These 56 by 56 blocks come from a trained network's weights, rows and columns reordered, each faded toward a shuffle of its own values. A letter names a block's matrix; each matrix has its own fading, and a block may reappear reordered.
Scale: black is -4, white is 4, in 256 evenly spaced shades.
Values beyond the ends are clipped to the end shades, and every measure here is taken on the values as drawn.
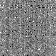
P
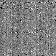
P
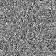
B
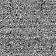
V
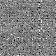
V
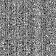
P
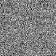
B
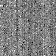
P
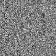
B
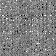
P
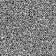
B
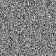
B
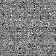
V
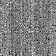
P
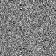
B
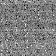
V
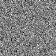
B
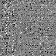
V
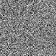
B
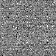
V
